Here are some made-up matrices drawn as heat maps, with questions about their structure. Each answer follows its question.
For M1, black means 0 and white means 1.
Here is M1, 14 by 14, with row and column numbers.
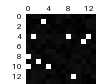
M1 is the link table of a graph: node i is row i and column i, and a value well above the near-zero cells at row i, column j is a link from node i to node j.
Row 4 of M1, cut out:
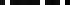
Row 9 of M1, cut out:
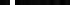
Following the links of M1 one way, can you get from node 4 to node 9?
yes
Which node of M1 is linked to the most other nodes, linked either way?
node 4
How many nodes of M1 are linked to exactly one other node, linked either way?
4
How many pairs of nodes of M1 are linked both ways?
0
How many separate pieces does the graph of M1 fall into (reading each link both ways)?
5
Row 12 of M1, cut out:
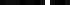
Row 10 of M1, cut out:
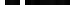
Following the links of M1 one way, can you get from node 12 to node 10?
no
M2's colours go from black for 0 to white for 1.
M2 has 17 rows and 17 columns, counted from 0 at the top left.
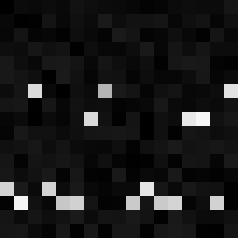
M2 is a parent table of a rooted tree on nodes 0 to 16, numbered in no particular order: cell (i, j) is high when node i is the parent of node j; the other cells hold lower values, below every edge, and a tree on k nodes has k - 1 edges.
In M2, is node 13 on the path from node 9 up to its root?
no
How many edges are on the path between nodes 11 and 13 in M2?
3
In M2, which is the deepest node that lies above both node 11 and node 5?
14
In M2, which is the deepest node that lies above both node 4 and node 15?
14
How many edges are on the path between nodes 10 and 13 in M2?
1
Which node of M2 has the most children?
14
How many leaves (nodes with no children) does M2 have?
13
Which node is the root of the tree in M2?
8
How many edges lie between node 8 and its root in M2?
0
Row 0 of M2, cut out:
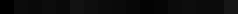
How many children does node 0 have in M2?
0
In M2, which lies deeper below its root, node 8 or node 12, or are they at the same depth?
node 12
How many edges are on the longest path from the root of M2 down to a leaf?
2
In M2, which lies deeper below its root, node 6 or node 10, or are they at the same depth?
node 10
